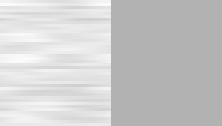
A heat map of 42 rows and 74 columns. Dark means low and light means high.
It is made of 1 by 2 panels. Panel 1,1: very high, streaked across, faint in contrast. Panel 1,2: high, flat.
